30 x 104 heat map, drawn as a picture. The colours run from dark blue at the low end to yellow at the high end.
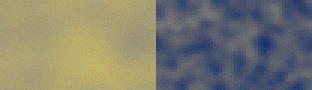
It is made of 1 by 2 panels. Panel 1,1: high, smooth, faint in contrast. Panel 1,2: low, blotchy.
